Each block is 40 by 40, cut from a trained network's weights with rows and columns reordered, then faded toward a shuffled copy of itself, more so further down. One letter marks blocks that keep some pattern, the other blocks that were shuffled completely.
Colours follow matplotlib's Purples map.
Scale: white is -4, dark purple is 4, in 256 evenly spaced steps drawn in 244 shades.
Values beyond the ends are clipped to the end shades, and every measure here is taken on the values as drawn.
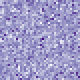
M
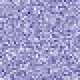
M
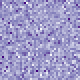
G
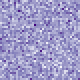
M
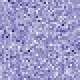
M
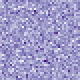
M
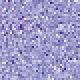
G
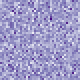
G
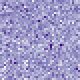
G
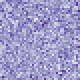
M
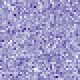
M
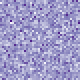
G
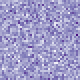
M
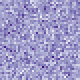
G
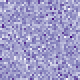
M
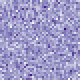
M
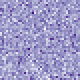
M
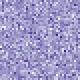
M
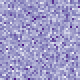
M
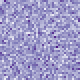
M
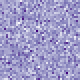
M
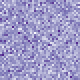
M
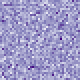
G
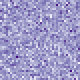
M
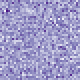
G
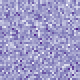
G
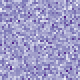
M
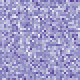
G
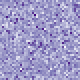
M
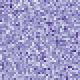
M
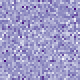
G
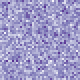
G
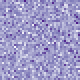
M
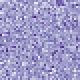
M
